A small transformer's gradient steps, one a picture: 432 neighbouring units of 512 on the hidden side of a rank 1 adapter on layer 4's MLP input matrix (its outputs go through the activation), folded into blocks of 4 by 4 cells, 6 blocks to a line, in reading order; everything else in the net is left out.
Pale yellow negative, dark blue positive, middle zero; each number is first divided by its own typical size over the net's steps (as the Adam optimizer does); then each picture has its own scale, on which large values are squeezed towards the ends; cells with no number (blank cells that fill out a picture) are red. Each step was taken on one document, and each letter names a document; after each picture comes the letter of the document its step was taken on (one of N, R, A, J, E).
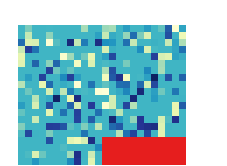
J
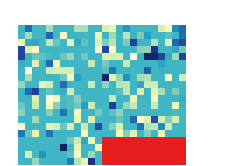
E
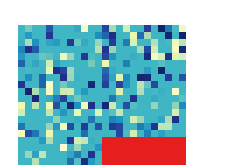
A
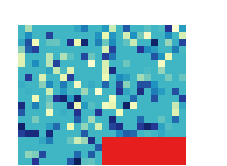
J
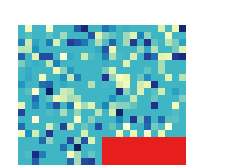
E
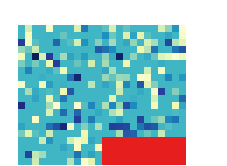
E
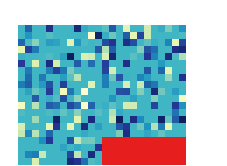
A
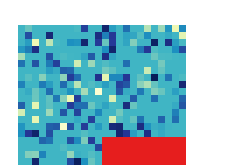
J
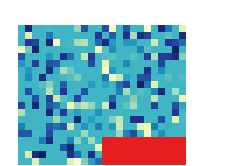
A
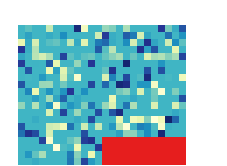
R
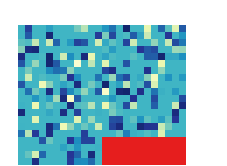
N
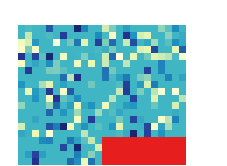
E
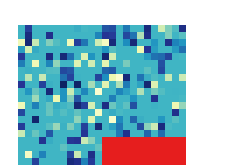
N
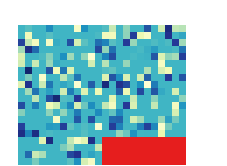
A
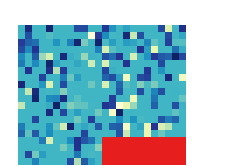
R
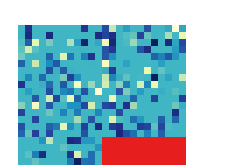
J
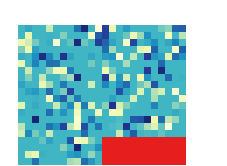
E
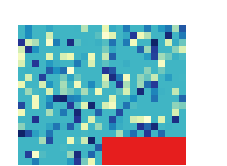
N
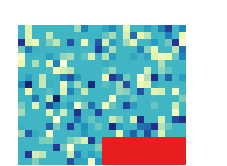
A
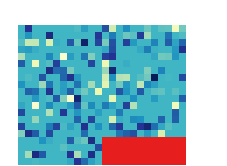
J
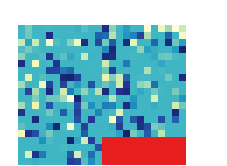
N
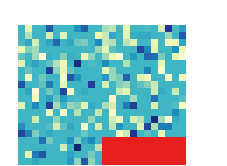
R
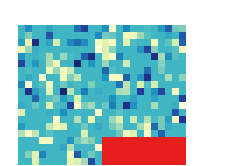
A
